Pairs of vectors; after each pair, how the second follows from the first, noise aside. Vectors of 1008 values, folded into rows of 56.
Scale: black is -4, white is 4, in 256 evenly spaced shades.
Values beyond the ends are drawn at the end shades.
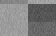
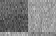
reversed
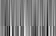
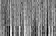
copied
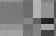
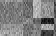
copied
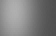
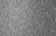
shrunk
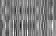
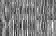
copied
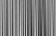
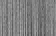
shrunk
